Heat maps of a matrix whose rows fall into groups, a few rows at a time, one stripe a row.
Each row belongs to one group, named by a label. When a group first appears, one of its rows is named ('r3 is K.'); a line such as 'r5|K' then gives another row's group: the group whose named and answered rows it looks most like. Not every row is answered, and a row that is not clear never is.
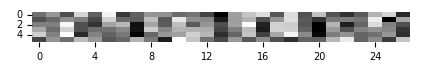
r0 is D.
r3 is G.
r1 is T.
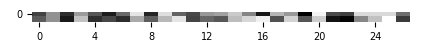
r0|D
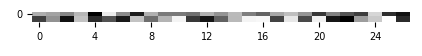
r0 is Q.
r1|D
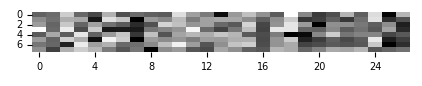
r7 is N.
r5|Q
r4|Q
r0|T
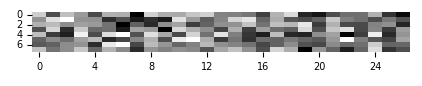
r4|Q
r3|T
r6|Q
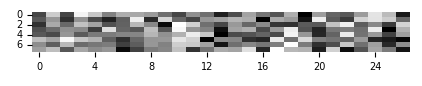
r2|T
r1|D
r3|T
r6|T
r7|G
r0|D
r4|T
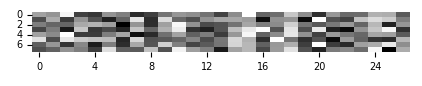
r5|N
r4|G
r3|D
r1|D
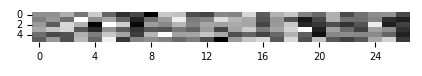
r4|Q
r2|Q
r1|Q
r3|G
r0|G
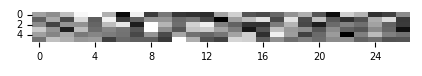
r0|N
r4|G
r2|Q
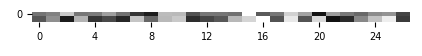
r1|D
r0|G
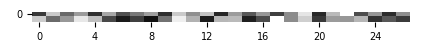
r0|T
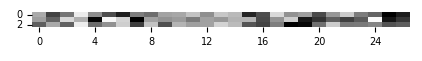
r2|Q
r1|Q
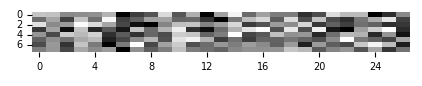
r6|D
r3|D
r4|N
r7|T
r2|N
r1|D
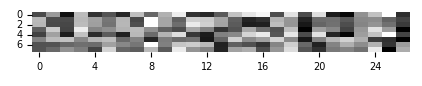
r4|D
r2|Q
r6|T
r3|D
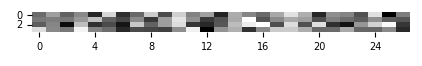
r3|N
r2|D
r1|G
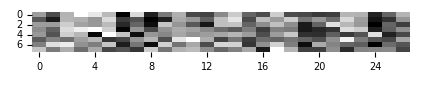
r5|T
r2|N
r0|N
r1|N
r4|Q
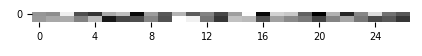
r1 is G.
